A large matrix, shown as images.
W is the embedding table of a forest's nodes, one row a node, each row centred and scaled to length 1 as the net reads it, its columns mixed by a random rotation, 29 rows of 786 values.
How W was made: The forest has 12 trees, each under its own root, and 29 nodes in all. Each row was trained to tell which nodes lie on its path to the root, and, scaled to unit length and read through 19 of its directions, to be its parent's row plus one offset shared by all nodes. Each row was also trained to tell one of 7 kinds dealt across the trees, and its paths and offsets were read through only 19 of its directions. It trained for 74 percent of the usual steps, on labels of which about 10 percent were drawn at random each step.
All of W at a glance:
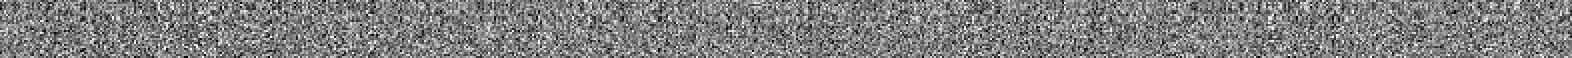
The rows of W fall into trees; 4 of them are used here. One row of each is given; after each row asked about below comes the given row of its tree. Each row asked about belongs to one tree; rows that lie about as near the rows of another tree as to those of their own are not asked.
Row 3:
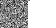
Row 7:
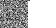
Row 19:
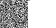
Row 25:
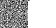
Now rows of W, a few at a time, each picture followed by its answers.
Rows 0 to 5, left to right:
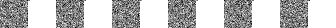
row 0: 19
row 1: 3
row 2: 25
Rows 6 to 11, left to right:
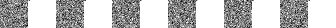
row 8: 25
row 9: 25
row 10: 25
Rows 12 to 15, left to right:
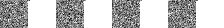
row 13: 7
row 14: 7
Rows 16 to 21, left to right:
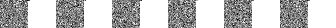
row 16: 7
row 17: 19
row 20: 7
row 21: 7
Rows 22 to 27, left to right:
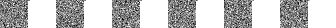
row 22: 3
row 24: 3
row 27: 19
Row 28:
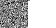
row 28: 3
